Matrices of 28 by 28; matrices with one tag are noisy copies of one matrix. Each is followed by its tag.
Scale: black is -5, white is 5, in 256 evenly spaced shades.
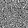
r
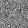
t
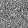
t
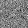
t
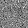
r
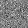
t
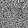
r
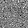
r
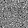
r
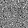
r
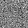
r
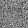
r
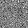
r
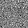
r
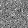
t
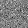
t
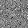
t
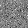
t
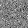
t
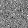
t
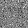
r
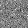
t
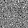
r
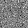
r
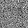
r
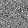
t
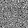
r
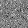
t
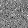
t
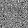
r
